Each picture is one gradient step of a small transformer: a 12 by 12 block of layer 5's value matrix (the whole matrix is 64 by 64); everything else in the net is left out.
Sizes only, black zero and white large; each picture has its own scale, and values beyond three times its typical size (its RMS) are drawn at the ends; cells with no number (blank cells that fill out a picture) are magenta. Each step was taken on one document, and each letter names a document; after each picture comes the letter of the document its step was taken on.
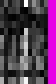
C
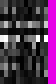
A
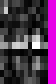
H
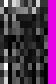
A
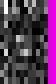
C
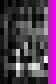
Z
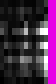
Z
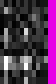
C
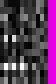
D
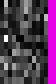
C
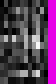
H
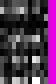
H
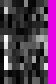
C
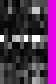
H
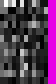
D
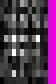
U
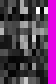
D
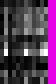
Z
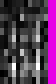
U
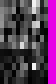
D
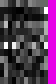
A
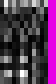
D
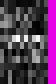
H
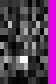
D
